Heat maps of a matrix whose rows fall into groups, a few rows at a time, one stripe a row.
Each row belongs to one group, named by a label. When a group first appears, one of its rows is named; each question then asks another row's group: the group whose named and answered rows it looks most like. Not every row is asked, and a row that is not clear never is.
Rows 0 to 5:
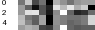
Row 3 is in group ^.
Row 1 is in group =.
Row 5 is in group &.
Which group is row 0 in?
^
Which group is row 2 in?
&
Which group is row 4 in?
^
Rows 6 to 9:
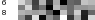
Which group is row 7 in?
^
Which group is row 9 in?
&
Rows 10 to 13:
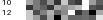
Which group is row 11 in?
=
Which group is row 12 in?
&
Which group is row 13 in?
^
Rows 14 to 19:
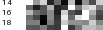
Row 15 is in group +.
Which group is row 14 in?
&
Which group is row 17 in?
=
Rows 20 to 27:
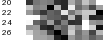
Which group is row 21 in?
&
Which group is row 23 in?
&
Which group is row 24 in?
^
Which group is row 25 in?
=
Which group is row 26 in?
&
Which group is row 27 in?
&
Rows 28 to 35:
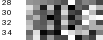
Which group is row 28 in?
&
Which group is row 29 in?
^
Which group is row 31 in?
^
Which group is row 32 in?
^
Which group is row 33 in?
^
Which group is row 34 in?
=
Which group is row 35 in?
&
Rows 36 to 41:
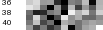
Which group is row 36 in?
&
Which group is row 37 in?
&
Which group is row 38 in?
+
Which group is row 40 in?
^
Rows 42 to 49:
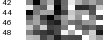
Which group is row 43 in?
&
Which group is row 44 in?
+
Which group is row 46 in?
^
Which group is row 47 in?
&
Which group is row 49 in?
^
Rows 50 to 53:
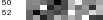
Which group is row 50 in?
+
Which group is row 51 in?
&
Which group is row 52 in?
+
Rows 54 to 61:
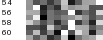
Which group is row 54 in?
^
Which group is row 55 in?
=
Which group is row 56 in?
&
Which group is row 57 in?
=
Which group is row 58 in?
&
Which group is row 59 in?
+
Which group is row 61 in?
^
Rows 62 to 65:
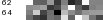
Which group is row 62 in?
^
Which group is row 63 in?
&
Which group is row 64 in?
^
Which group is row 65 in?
=
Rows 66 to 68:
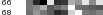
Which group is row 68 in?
+
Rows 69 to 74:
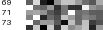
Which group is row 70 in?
^
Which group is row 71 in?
&
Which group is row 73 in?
&
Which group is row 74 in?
=
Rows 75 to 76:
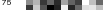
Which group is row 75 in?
^
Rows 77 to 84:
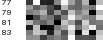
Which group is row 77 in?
=
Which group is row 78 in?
^
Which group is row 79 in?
&
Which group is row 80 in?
+
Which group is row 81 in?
^
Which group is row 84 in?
&
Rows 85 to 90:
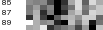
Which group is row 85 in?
+
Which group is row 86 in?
+
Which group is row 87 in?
+
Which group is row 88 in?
=
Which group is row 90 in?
&
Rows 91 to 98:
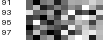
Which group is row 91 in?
+
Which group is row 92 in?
=
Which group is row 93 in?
&
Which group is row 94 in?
=
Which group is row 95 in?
=
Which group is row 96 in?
+
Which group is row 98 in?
+
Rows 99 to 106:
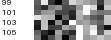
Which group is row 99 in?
=
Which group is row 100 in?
+
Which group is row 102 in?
&
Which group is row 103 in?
=
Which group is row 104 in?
=
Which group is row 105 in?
+
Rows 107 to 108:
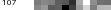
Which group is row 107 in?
+
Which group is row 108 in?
+
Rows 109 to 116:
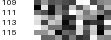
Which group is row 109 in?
+
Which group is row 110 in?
=
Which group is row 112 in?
&
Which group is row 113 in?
&
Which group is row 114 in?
&
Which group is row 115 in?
&
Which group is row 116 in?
^
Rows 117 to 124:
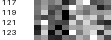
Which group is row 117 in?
+
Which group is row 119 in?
^
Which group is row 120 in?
+
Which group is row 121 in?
=
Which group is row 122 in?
=
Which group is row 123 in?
=
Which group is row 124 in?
=
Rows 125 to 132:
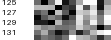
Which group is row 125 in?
+
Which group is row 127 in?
+
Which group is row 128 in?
+
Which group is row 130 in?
&
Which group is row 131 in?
^
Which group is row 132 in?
=
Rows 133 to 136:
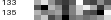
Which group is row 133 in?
&
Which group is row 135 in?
&
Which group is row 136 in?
^
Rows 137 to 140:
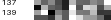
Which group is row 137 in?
^
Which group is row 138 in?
=
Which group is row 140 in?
=
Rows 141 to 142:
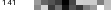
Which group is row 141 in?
+
